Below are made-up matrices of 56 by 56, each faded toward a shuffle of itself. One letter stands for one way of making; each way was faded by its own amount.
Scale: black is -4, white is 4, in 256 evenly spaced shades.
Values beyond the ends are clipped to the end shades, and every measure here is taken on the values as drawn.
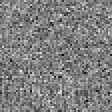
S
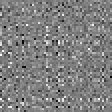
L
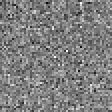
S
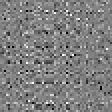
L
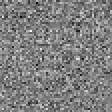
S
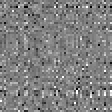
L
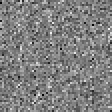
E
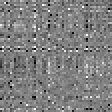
L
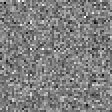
S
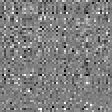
L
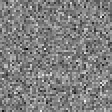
S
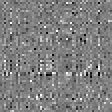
L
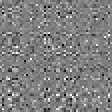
L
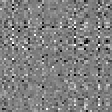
L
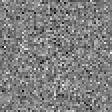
E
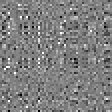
L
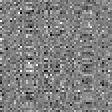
L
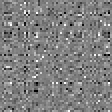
L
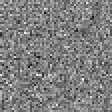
S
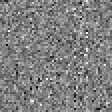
E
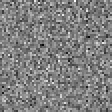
E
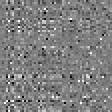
L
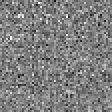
S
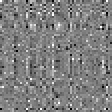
L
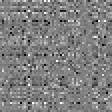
L
